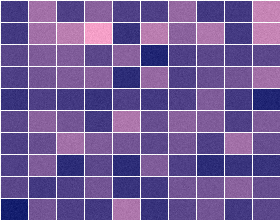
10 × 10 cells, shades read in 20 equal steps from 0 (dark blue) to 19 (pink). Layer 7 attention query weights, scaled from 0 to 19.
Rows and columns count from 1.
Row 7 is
5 7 12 9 8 6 8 5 12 7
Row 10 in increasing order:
0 3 4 4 5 6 6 8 8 13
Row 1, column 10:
15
